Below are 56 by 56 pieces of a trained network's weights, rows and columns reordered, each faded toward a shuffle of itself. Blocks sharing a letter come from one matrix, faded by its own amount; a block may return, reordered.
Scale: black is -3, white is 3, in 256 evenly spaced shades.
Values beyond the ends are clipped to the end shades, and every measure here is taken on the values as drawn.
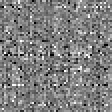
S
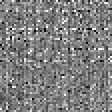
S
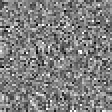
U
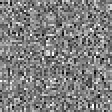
U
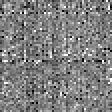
S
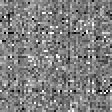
S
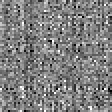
S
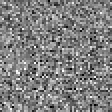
U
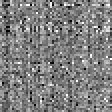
S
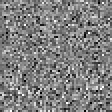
U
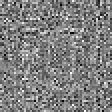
U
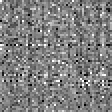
S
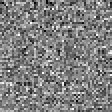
U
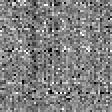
S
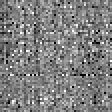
S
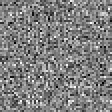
U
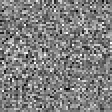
U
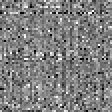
S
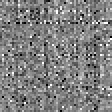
S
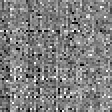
S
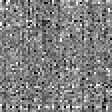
S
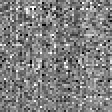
S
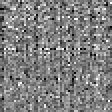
S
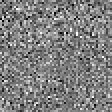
U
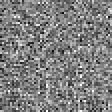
U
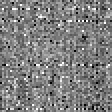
S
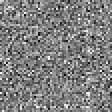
U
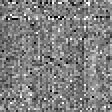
S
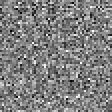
U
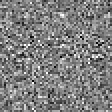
U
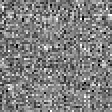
U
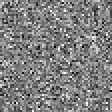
U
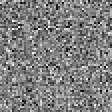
U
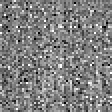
S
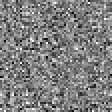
U
